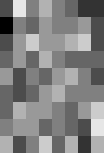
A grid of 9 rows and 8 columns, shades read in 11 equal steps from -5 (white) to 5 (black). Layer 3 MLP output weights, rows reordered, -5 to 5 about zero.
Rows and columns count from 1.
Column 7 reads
3 -1 -3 1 0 0 -1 2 3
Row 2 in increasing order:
-1 -1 0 0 0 1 2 5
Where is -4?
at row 1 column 2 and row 8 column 8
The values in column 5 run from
-2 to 1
